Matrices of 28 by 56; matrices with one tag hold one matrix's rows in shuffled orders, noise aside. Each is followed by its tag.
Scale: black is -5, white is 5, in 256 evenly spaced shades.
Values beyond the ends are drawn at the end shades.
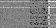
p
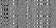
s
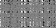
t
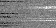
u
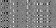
s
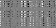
t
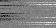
u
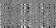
t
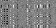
s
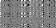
t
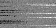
u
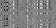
s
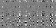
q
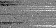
u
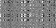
t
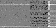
p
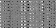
t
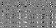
q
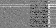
p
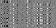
s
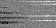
u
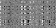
t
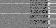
p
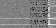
p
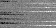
u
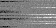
u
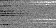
u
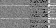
p
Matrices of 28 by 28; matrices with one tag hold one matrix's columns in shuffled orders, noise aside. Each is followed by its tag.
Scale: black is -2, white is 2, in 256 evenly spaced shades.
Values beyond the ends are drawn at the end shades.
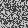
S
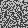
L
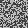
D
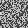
D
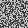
D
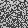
L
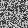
S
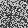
L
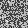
S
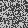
S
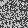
S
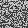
L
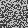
L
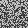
L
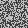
D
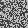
D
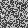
D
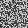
D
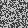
D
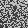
L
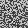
L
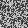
S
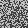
L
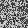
S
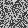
D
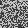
L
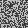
D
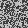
S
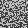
L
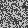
S
